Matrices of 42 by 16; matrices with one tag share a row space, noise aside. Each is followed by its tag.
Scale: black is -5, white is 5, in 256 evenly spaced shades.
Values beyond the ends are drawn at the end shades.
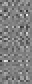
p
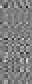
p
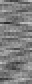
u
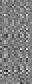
p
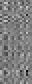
p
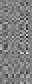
p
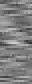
u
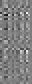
p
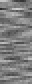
u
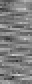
u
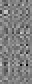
p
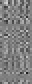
p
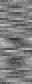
u
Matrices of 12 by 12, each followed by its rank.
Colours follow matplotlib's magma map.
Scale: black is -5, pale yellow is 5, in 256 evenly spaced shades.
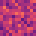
full rank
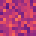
full rank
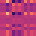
one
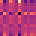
one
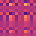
one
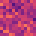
full rank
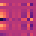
one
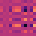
one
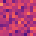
full rank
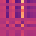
one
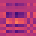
one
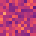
full rank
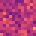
full rank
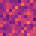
full rank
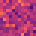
full rank
